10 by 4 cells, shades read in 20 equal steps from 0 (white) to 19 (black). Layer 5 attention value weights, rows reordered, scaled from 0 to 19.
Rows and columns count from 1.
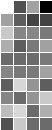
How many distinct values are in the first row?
4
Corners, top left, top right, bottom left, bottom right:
0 19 13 11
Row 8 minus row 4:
3 -1 -2 -3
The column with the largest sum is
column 4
